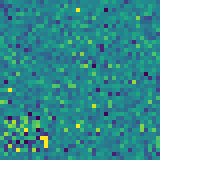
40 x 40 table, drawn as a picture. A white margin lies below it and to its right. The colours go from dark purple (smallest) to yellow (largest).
Grain: fine. Mirror symmetry: none. Odd patch: rougher, in the bottom left. Histogram: heavy tails on both sides. Roughest part: bottom left.
